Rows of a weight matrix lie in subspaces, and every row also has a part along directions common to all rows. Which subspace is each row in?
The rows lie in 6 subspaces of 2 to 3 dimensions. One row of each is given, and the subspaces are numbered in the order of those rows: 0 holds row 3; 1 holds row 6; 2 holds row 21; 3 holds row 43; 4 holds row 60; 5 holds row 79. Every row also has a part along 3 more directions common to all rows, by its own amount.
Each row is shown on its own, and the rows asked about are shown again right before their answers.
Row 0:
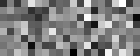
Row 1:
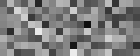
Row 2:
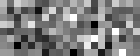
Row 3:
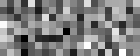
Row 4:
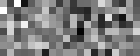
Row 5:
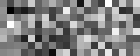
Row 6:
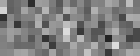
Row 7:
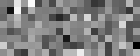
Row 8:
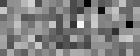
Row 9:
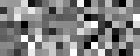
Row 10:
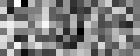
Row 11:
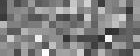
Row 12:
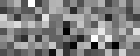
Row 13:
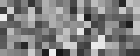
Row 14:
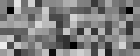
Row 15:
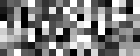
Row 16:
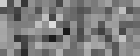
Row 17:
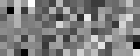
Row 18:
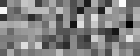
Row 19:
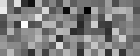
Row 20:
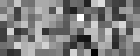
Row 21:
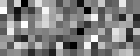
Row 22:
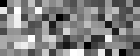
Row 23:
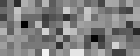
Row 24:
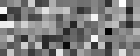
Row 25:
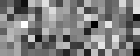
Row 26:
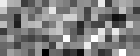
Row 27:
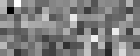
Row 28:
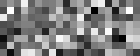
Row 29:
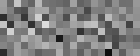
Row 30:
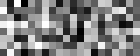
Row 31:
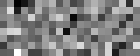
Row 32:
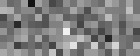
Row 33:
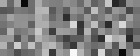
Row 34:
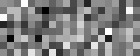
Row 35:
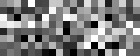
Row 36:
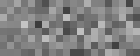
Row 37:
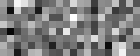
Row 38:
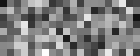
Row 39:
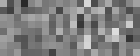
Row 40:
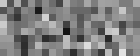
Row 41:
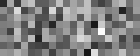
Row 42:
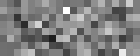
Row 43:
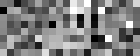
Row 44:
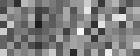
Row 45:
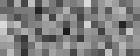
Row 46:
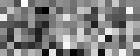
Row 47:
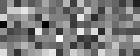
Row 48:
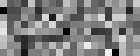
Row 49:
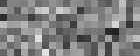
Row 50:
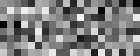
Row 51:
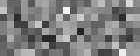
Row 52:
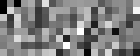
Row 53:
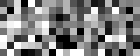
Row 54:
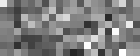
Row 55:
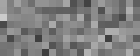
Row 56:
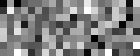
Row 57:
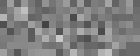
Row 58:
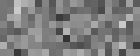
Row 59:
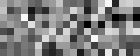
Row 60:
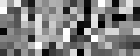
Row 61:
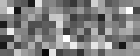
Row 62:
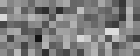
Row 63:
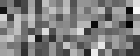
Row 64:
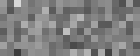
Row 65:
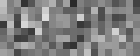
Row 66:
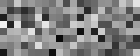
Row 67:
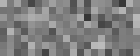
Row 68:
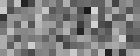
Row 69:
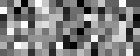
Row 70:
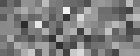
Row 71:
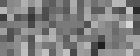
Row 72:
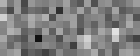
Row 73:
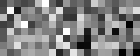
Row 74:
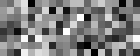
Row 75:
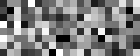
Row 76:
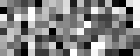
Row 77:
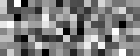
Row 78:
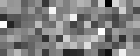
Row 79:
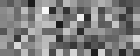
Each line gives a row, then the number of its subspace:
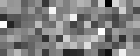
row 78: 4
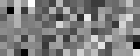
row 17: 5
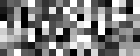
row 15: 4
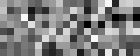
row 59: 4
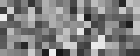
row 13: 2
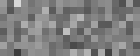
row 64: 5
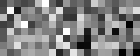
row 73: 2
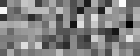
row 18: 3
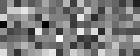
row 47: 4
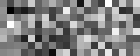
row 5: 4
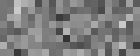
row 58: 5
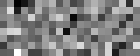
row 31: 5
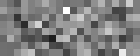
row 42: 1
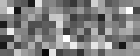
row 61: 5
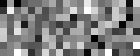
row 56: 5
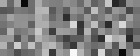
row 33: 3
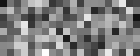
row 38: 2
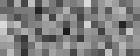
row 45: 0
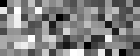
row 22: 0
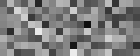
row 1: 4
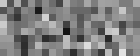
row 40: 0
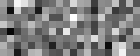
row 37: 5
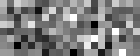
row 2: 5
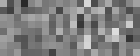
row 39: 3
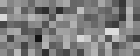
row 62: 3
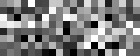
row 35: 1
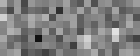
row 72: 3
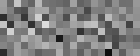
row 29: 4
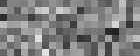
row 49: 3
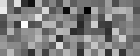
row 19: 1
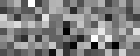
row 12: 1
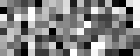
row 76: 2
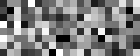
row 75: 4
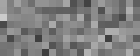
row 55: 3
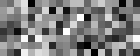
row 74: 5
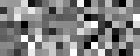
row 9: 2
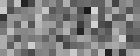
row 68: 1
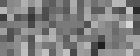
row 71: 2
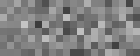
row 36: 1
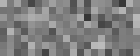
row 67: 2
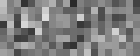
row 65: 4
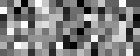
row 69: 2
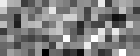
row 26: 4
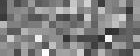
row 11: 3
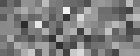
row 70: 1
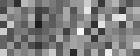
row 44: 4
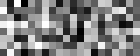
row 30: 0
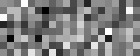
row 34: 3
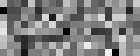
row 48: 0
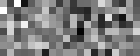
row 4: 0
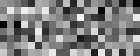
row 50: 4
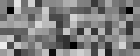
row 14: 5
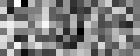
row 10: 0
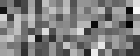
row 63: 2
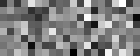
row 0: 2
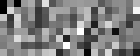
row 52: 2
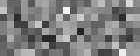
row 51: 1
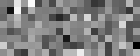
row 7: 5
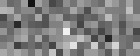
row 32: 1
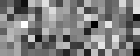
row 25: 2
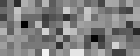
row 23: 1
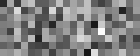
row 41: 0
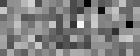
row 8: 3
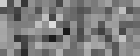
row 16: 0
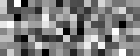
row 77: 0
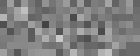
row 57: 4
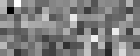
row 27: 5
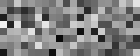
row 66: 4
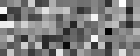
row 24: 3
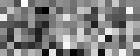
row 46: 3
